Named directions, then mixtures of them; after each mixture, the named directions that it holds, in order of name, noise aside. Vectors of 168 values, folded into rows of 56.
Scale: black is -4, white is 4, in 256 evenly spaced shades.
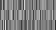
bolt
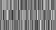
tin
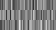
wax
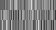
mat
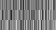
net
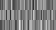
wax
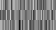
wax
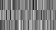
wax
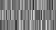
net, wax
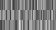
wax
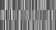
bolt, wax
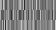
bolt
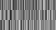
net, wax
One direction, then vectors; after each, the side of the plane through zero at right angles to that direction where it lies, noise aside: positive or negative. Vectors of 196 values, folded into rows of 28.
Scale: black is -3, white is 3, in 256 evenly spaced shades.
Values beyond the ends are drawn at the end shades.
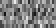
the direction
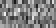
negative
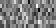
positive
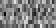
positive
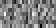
negative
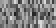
positive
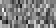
negative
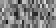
positive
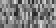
positive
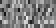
positive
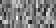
positive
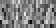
positive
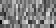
positive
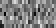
positive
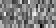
negative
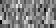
positive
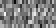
negative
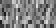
positive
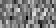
negative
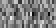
positive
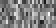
negative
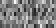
positive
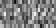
negative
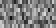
negative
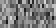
positive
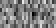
positive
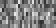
negative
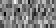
positive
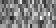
negative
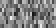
positive
